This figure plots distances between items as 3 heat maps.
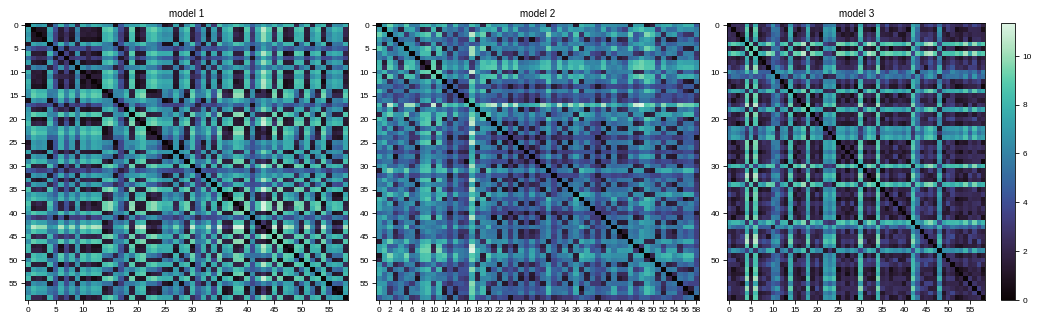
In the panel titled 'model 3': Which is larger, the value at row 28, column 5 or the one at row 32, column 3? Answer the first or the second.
the second
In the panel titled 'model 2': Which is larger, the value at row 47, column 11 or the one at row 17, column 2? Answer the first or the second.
the second
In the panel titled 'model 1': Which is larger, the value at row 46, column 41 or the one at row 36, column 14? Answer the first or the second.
the first
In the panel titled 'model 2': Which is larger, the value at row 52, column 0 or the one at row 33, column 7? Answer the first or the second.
the first
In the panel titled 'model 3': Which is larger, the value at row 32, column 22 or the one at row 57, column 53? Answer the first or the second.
the first
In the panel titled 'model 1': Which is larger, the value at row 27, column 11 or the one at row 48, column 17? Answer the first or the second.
the second
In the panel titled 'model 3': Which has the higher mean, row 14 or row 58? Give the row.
14
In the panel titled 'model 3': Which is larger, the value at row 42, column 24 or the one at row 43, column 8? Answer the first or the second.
the second
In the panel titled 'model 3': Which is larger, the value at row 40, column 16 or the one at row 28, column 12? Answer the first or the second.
the second
